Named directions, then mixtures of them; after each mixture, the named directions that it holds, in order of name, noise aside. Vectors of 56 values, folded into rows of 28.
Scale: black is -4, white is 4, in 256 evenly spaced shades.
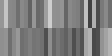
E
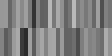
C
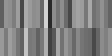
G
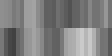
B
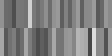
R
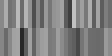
C, G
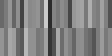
G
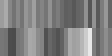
B, E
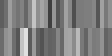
C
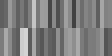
C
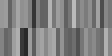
C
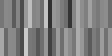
G, R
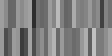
C, R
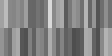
C, E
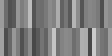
C, R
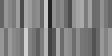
G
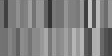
E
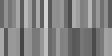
C, G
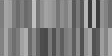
C, E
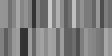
C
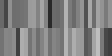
C, E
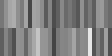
B, R
